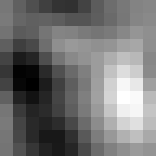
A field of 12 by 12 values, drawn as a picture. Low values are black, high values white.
Ninth with the highest average: middle right. Calmest part: top right. Ninth with the lowest average: middle left.
